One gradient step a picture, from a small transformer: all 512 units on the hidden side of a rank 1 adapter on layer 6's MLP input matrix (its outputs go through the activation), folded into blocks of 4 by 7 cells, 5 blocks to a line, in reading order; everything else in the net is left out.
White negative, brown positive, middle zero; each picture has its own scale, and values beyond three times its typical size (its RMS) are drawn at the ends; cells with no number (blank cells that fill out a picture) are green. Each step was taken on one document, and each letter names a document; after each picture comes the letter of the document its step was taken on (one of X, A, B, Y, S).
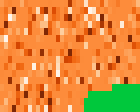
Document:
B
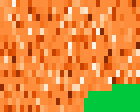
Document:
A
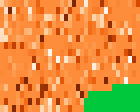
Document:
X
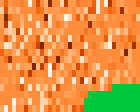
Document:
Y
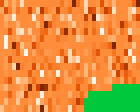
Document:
B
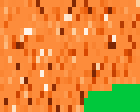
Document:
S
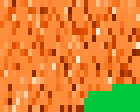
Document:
A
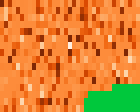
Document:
Y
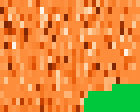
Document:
Y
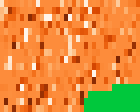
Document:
X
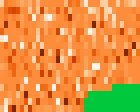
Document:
X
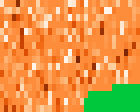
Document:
X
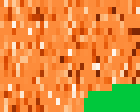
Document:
A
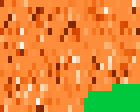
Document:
B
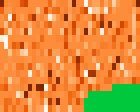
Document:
B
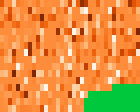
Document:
A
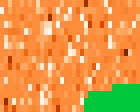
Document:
Y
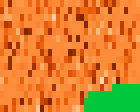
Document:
Y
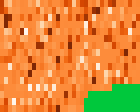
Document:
Y
